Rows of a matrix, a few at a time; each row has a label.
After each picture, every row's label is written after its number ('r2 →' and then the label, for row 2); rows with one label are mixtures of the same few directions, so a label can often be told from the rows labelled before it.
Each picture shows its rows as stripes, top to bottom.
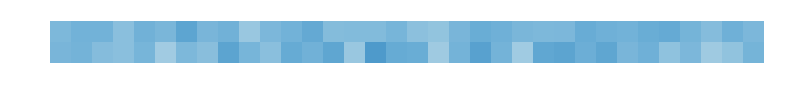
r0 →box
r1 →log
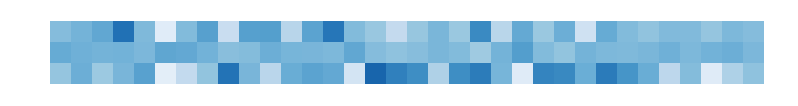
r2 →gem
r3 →log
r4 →log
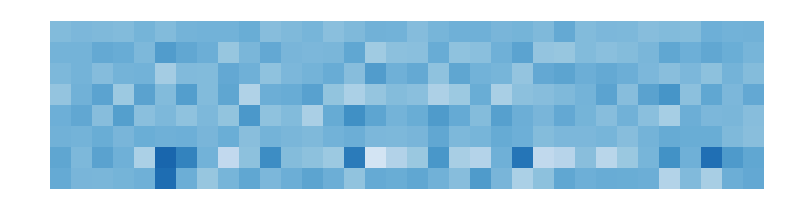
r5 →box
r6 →log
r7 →log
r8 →box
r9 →box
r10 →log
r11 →log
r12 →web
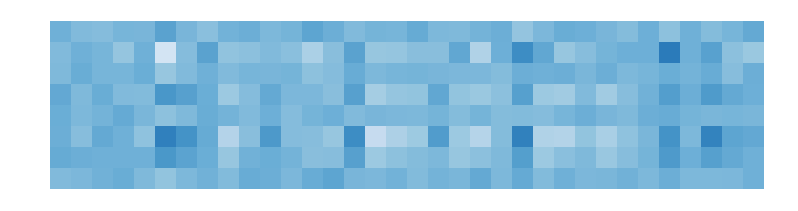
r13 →web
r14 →web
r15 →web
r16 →log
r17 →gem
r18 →log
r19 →log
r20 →gem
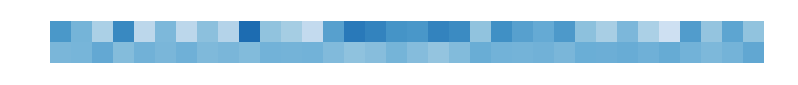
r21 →box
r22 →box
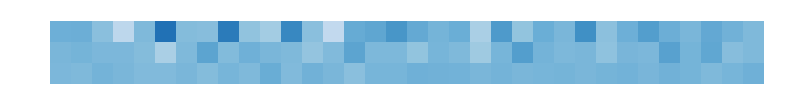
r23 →gem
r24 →web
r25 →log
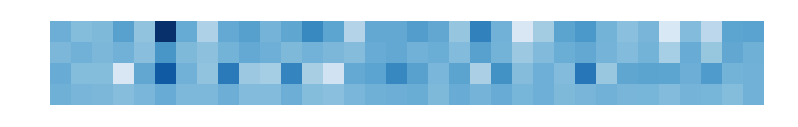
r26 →web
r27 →web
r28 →gem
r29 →gem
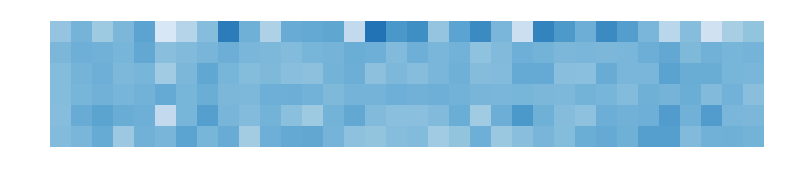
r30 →log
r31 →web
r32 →web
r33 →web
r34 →web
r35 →box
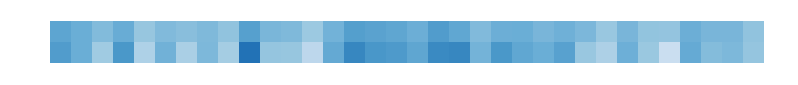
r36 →box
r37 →box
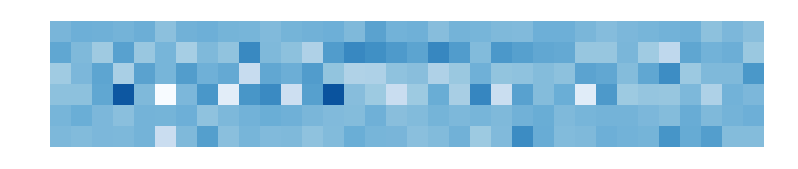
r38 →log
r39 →box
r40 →box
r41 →gem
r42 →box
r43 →web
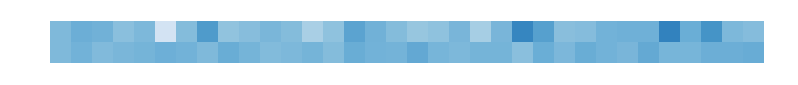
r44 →web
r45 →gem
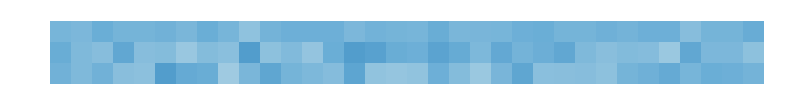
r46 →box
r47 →box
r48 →log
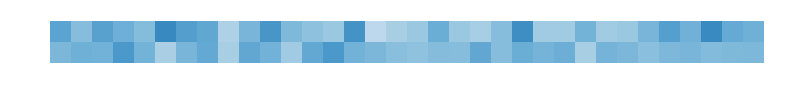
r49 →log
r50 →gem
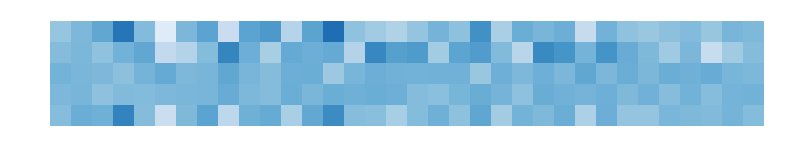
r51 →gem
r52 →log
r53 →gem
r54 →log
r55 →gem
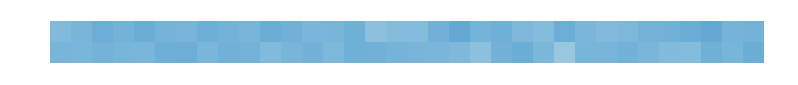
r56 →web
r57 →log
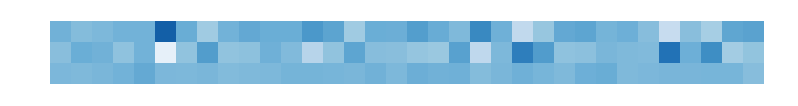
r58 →web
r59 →web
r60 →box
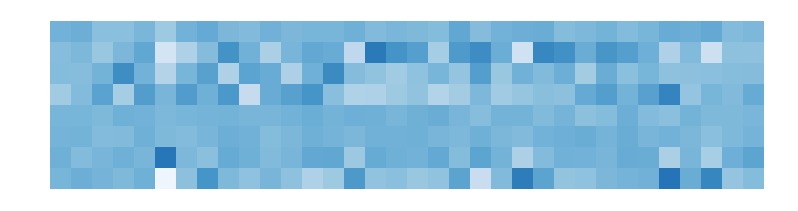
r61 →web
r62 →log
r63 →gem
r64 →box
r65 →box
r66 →log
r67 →web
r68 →web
